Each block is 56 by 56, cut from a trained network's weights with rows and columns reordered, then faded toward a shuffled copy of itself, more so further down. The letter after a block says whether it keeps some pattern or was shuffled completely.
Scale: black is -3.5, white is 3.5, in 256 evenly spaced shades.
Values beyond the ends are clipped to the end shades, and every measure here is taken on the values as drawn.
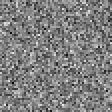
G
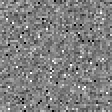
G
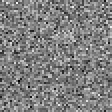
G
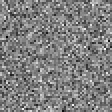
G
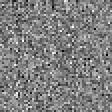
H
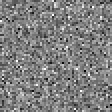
G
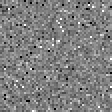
G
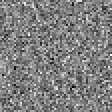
H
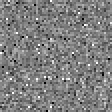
G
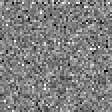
H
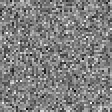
H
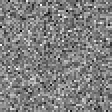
G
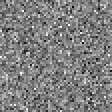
G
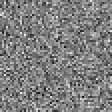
H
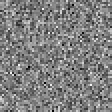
H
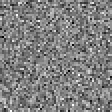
H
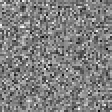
H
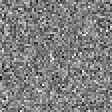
H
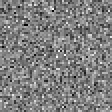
G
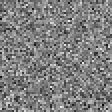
G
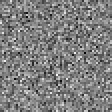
H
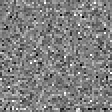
H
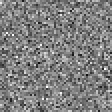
G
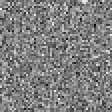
H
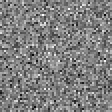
H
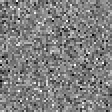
H
